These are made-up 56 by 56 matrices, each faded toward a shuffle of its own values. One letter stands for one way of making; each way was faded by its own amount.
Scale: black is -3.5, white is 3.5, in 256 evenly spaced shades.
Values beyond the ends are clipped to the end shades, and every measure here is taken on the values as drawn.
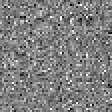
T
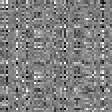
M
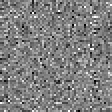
T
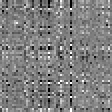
M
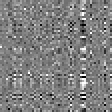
M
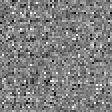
T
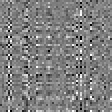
M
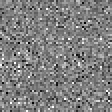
T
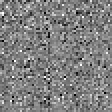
T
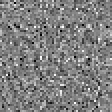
T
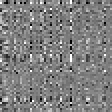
M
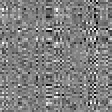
M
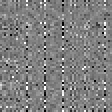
M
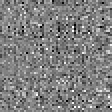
T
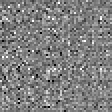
T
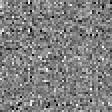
T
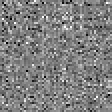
T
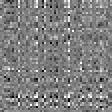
M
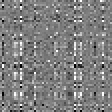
M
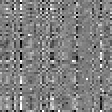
M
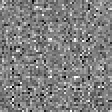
T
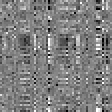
M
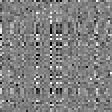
M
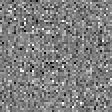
T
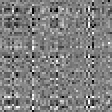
M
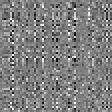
M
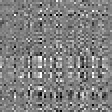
M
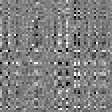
M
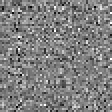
T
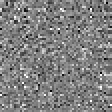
T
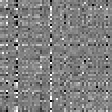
M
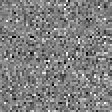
T
